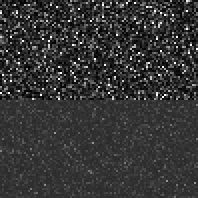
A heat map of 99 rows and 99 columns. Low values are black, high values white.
Grain: fine. Seam: horizontal, 50% of the way down, the bottom part calmer. Average level on the scale: 20%. Histogram: skewed, a long tail of high values. Mirror symmetry: none. Stripes: none.
